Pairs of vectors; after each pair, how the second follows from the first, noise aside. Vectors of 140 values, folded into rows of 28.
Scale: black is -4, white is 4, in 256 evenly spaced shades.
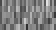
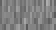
shrunk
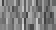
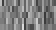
copied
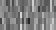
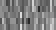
copied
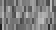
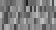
shuffled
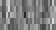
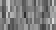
copied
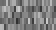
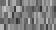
copied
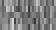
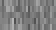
shrunk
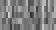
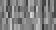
negated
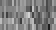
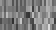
negated
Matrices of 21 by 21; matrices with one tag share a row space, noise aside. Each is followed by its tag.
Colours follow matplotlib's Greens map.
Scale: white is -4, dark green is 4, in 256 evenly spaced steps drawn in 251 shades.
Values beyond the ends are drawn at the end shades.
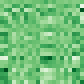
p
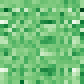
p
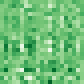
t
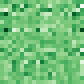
p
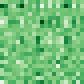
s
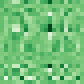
t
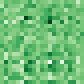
t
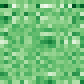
p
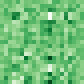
t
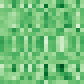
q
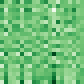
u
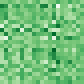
u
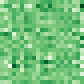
p
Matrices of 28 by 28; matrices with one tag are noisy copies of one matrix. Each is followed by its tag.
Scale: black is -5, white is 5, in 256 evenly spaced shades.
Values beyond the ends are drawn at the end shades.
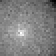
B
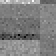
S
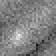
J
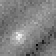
J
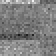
S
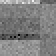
S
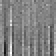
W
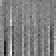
W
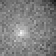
B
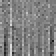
W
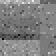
S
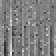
W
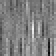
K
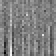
W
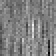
K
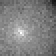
B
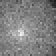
B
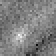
J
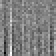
W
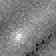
J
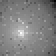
B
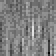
K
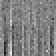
W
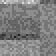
S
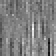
K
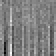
W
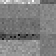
S
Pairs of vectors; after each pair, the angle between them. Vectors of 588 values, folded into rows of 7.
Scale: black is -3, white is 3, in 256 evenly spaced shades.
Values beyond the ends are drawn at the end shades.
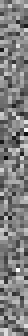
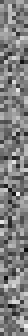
partly aligned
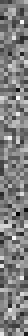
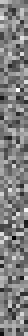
nearly opposite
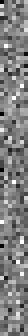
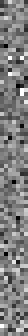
partly opposed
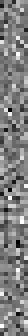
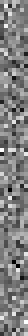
partly aligned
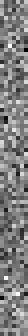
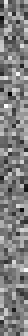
orthogonal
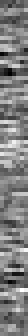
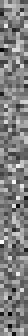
orthogonal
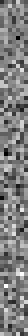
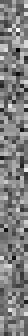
partly opposed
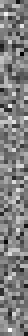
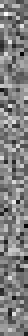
nearly parallel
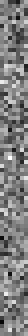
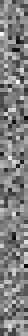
partly aligned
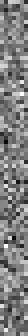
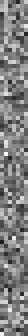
partly opposed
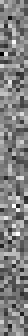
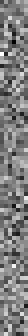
nearly opposite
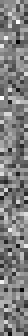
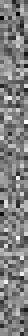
orthogonal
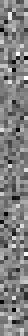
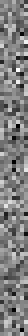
partly aligned
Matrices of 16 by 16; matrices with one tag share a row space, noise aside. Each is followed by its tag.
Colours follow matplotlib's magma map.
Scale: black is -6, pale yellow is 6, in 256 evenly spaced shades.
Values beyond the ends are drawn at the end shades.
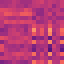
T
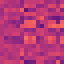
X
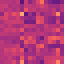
X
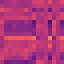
T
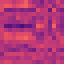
T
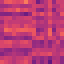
T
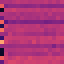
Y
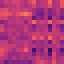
T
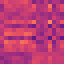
T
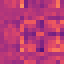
X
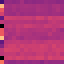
Y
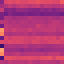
Y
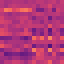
T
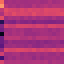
Y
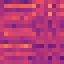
T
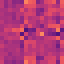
X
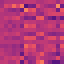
X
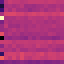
Y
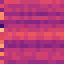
Y
